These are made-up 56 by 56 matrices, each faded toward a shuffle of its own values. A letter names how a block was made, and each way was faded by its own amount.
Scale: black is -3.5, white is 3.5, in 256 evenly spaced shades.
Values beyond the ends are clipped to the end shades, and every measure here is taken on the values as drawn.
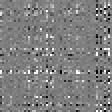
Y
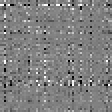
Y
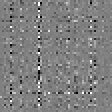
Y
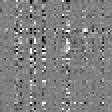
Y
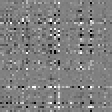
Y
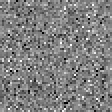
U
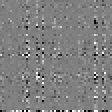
Y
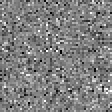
U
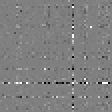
Y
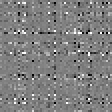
Y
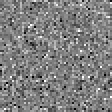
U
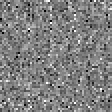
U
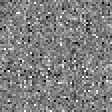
U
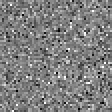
U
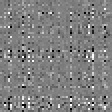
Y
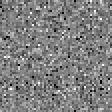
U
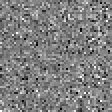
U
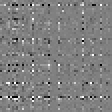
Y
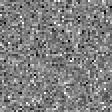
U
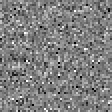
U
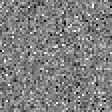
U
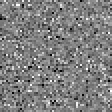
U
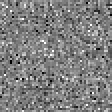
U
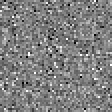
U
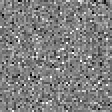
U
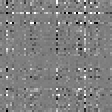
Y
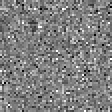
U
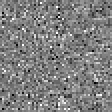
U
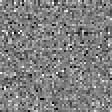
U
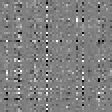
Y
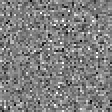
U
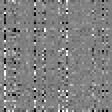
Y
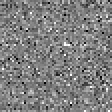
U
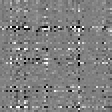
Y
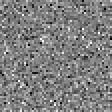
U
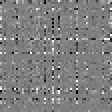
Y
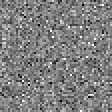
U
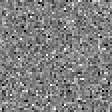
U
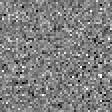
U
